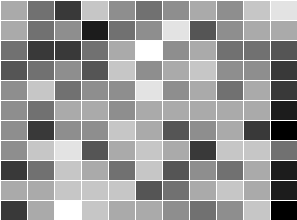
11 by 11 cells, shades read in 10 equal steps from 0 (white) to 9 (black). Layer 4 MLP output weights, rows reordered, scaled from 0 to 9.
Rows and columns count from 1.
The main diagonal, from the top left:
3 5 7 6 4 3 6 7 5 3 9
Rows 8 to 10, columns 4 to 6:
6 3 2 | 3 5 2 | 2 2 6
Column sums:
50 49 39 45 37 33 43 43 41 37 71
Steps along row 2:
up down up down down down up down down same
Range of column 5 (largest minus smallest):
3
